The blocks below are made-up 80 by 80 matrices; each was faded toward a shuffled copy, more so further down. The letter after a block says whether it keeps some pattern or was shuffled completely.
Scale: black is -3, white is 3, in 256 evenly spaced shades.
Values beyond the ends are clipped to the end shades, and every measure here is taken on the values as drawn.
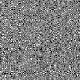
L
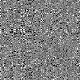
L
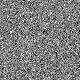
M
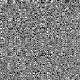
L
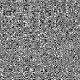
L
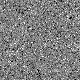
M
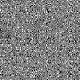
L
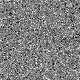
M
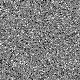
M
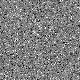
M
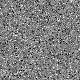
M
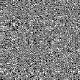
L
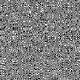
L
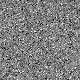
M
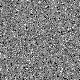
M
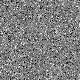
M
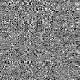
L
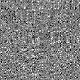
L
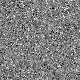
M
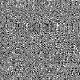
L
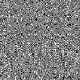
L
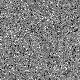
M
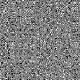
L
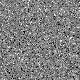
M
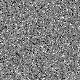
M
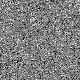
M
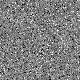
M
